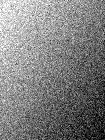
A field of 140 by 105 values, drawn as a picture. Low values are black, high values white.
Ninth with the highest average: top left. Ninth with the lowest average: bottom right. Histogram: bell-shaped. Stripes: none. Mirror symmetry: none. Grain: fine. Slope: up to the top left.
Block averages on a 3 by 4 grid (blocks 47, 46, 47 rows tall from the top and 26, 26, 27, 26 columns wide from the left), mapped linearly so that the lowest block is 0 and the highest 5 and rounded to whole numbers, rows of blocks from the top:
5432 | 4321 | 3210
